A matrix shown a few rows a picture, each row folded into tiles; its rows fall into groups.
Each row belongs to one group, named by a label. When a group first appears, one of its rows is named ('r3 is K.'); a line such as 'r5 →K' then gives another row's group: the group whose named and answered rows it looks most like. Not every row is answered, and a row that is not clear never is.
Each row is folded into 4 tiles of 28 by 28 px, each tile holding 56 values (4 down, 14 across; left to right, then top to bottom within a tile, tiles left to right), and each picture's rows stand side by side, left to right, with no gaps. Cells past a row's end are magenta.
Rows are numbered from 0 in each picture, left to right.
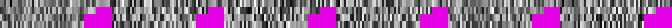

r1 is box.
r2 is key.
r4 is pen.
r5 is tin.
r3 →box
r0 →tin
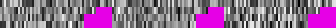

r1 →pen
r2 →box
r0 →box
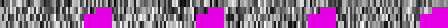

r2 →tin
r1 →key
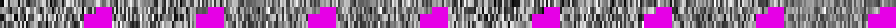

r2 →pen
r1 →key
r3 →pen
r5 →tin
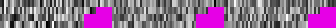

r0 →box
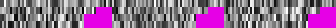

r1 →pen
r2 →tin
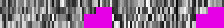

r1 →tin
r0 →key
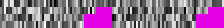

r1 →box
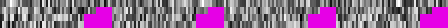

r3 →key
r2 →pen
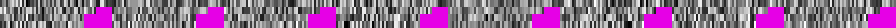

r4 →tin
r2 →key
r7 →pen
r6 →tin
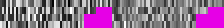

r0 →key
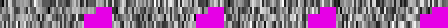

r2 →tin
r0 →tin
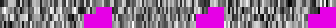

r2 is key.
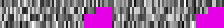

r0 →key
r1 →box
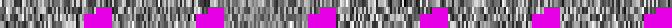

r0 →pen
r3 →box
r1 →pen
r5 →key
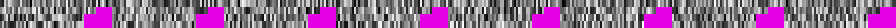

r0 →box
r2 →key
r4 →key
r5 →tin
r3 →box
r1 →key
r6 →pen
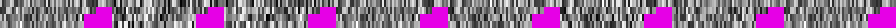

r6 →key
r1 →key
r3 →pen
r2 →key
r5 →pen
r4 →pen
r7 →pen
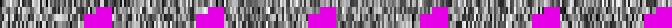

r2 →pen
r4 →box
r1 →tin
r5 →pen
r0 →box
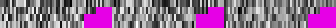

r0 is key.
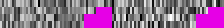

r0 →tin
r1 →box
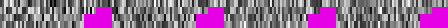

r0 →box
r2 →pen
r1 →pen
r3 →pen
